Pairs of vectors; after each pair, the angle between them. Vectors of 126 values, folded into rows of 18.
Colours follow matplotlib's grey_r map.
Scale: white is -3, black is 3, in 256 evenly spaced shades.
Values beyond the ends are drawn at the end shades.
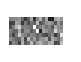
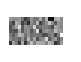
nearly parallel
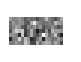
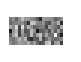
partly aligned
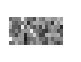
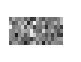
partly aligned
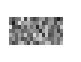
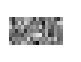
partly aligned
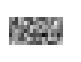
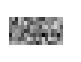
nearly parallel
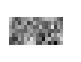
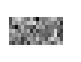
orthogonal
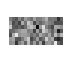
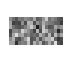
nearly parallel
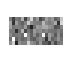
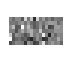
orthogonal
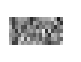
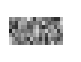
orthogonal
